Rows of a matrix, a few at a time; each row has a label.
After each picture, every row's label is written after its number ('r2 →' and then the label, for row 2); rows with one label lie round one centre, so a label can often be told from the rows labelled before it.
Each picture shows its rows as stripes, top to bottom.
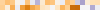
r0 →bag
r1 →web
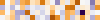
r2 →web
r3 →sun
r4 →bag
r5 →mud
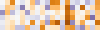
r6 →mud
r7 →mud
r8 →sun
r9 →sun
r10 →mud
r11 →bag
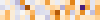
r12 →sun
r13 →bag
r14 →mud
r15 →mud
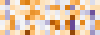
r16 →web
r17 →mud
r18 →web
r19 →web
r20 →mud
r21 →mud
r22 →web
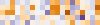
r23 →mud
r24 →mud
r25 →mud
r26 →bag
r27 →sun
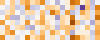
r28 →web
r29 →bag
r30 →mud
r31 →sun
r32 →web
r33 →sun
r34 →mud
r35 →web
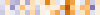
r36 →sun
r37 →sun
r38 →sun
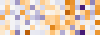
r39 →sun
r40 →bag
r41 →sun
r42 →bag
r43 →sun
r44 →mud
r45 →bag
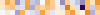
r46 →bag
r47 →bag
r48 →sun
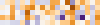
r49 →mud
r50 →web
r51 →bag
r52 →bag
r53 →sun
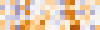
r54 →bag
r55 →sun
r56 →bag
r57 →sun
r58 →web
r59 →web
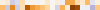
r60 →sun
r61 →web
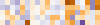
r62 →sun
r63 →sun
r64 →sun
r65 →mud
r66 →bag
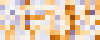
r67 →bag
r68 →sun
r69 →sun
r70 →web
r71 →sun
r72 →web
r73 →mud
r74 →mud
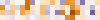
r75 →bag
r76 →web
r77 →web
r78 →sun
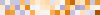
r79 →sun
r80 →bag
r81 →mud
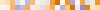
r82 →mud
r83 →bag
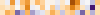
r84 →web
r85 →web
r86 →bag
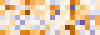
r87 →web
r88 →mud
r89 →web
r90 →sun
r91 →bag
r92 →sun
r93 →web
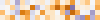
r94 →sun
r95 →mud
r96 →web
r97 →bag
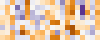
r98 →bag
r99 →bag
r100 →bag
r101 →bag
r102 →mud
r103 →sun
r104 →web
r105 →mud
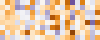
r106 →mud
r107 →bag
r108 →mud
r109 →mud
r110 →sun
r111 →mud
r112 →web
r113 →sun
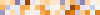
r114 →bag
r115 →web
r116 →sun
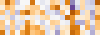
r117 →mud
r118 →mud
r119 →web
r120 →sun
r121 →bag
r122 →web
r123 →web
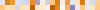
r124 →mud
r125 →mud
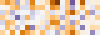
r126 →mud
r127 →mud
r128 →sun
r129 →bag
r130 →mud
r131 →bag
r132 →web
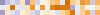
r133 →sun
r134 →mud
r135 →sun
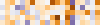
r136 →mud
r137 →bag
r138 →sun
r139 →mud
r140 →mud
